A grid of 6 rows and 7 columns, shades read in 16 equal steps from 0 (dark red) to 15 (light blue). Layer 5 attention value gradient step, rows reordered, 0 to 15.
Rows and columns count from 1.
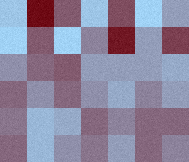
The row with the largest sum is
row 3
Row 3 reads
10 7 6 11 11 11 12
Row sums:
65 61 68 66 63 65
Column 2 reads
0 6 7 10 13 13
